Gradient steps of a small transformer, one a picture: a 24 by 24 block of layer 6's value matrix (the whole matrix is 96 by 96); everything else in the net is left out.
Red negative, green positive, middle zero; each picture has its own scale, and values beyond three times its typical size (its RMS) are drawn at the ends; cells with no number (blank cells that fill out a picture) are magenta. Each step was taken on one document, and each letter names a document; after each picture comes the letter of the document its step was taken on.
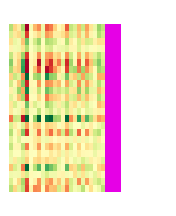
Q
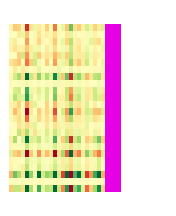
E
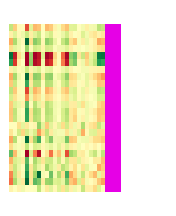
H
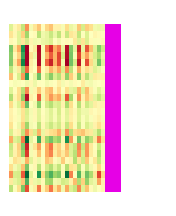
Q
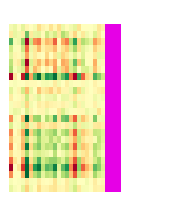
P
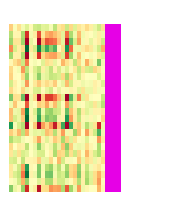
Q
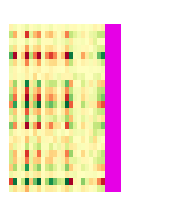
H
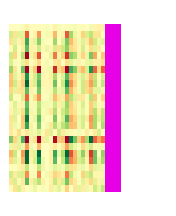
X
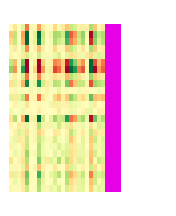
X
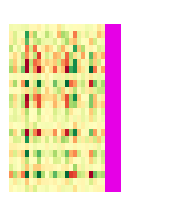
X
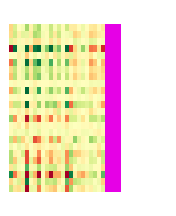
H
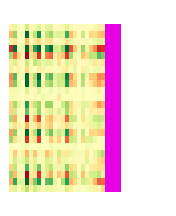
H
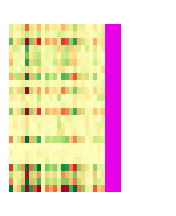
P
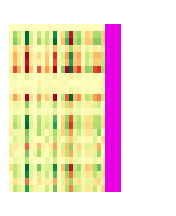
E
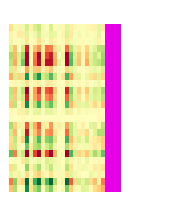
H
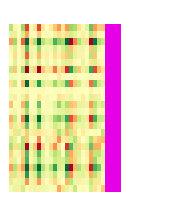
X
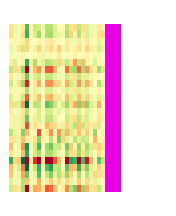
Q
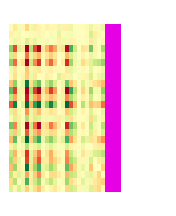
H
